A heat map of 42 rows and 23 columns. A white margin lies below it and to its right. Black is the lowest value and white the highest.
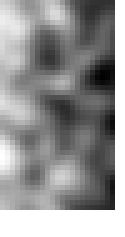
Ninth with the lowest average: middle right. Grain: blotchy. Lone odd cells: none. Slope: up to the left. Average level on the scale: 50%.
